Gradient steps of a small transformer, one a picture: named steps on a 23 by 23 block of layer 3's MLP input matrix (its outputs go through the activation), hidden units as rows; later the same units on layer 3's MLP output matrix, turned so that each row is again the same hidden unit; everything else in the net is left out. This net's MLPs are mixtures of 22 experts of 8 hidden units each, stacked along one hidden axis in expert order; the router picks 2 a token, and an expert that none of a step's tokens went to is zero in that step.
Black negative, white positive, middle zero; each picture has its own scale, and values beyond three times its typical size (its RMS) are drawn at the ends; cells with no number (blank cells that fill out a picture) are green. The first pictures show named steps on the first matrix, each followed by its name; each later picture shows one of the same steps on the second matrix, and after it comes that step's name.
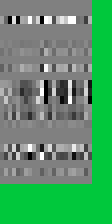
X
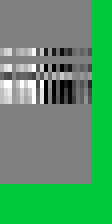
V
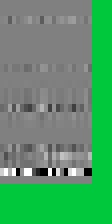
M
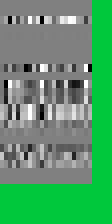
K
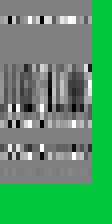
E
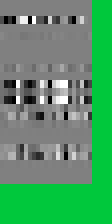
K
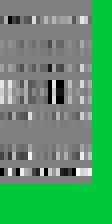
X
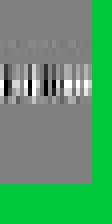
V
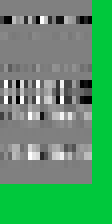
K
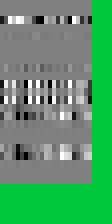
K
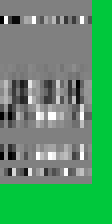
E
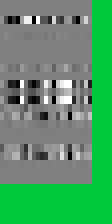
K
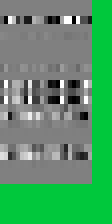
K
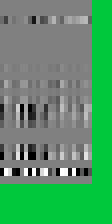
M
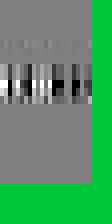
V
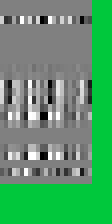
E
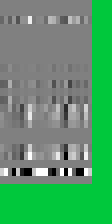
M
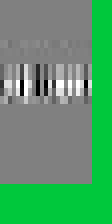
V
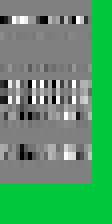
K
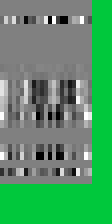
E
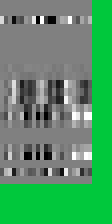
E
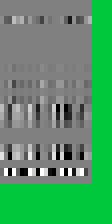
M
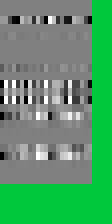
K
